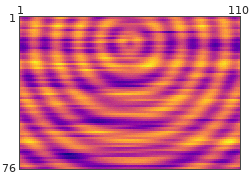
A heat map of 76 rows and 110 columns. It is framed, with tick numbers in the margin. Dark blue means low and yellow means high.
Concentric rings centre on the top middle. Overall the values sit about 50% of the way up the scale. Horizontal stripes repeat 4 times down the table. The histogram is bell-shaped. No overall slope runs across the table.
